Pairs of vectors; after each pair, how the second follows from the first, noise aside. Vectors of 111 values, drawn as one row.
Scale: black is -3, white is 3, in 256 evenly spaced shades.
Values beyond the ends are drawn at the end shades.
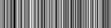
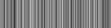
shrunk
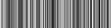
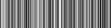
shuffled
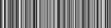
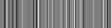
partly zeroed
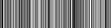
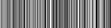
shuffled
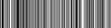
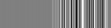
partly zeroed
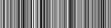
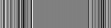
partly zeroed
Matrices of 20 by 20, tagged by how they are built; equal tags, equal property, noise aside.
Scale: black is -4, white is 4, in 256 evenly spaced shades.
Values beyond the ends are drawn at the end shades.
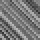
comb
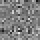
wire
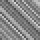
comb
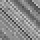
comb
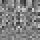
wire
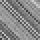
comb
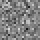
wire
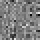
wire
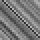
comb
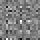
wire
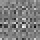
wire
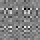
wire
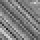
comb
